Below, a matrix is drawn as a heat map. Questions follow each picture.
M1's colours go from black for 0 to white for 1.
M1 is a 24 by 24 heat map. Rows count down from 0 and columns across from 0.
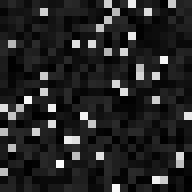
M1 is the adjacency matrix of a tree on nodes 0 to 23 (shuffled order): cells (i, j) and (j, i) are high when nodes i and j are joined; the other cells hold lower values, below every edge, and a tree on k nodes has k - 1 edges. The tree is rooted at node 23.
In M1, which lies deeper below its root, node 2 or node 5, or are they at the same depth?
node 2
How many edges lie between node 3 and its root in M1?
7
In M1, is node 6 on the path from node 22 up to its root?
no
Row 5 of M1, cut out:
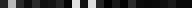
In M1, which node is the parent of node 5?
1
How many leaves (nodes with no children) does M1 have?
8
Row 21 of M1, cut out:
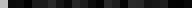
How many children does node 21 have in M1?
0
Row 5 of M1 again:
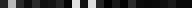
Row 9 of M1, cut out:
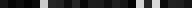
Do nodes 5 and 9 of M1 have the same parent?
no
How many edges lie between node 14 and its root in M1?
1
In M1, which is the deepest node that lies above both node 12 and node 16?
5
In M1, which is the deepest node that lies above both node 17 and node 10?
14
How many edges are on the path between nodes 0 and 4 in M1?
2
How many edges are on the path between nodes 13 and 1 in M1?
5
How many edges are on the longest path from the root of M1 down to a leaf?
10
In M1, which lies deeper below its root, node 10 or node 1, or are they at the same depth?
the same depth
